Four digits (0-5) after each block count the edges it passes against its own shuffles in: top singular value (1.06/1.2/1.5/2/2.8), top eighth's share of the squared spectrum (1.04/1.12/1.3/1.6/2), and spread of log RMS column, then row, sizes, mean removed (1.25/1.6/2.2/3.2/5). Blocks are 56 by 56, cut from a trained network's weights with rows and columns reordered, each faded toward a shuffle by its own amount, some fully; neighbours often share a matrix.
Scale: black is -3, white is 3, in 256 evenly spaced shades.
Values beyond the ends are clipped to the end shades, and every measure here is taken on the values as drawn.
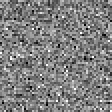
1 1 0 0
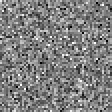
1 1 0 0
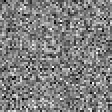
3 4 1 1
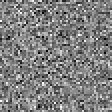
3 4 2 2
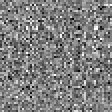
3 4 2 2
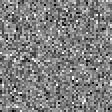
2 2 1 0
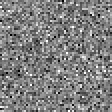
1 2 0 1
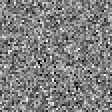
0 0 0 0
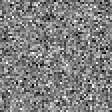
0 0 0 0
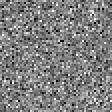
0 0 0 0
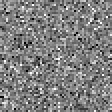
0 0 0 0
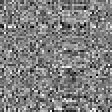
4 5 1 3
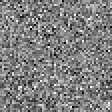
0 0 0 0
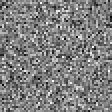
0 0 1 0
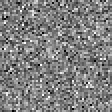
0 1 0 0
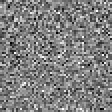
3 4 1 2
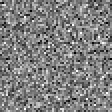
1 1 0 0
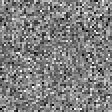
2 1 0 0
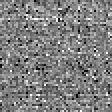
2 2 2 0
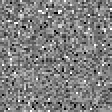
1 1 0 0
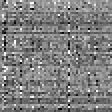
3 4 3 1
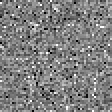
0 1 0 0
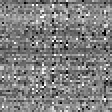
3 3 3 0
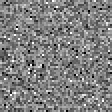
0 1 0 0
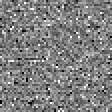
1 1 1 0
